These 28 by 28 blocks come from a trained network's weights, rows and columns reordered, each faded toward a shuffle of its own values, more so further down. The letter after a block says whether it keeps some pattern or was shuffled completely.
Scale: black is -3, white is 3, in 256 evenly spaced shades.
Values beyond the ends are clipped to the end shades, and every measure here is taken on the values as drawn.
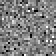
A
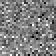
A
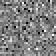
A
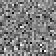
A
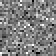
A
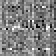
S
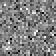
A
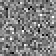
A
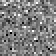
A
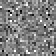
A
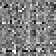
S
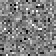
A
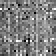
S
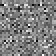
S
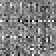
S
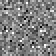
A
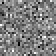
A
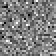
A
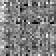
S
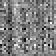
S
